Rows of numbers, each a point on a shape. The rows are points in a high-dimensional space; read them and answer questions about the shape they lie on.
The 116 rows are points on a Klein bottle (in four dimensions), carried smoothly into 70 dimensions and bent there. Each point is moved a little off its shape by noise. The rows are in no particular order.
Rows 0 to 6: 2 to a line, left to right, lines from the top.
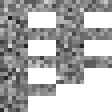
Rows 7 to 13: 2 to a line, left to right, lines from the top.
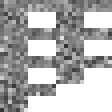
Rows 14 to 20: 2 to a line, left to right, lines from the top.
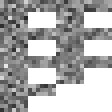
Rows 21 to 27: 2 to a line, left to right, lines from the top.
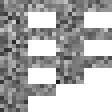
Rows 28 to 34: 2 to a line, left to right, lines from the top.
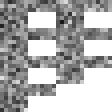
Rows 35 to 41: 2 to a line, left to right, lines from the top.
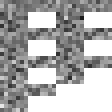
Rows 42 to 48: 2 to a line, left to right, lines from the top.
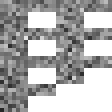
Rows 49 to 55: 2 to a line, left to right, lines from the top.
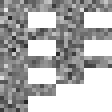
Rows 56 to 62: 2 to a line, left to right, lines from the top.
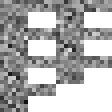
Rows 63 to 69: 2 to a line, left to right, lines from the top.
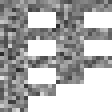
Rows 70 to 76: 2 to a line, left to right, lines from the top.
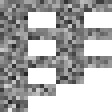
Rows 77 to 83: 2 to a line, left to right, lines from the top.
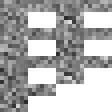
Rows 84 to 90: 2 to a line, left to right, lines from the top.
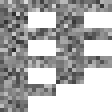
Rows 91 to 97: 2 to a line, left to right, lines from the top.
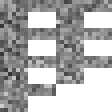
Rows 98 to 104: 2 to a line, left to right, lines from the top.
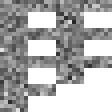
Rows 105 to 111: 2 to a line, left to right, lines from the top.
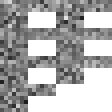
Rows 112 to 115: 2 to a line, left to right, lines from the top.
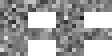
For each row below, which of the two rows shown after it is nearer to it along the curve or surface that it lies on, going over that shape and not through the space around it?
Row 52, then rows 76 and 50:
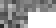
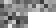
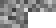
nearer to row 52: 76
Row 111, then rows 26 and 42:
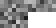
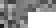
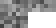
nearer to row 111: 26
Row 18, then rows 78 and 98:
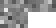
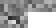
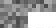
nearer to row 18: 98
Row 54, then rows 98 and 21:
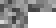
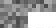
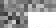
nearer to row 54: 98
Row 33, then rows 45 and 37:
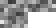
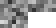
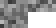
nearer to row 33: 37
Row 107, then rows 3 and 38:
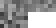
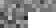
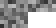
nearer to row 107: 3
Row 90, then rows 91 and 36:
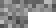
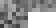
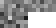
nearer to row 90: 91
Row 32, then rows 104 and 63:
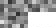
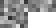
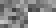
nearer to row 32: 104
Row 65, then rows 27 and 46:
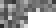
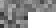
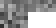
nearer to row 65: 46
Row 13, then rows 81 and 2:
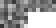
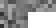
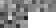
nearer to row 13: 81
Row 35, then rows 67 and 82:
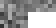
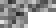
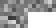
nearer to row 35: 67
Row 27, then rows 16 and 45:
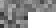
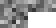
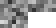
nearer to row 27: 16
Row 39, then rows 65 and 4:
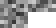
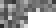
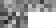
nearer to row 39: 65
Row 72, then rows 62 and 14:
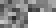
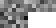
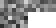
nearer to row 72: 62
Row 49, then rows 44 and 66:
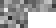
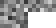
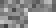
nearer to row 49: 44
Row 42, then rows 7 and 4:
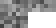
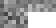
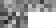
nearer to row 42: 7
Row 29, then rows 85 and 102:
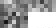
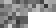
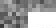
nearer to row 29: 85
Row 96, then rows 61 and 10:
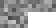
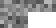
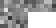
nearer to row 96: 61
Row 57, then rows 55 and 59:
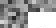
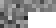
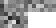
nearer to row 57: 55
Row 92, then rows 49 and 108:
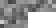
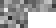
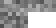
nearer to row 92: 49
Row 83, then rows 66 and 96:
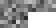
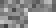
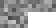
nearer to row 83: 66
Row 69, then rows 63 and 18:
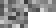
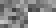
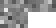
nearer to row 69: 18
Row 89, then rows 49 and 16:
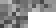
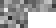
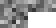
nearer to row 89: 49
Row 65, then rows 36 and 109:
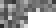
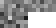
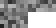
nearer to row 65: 109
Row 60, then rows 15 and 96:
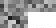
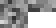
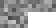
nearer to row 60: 96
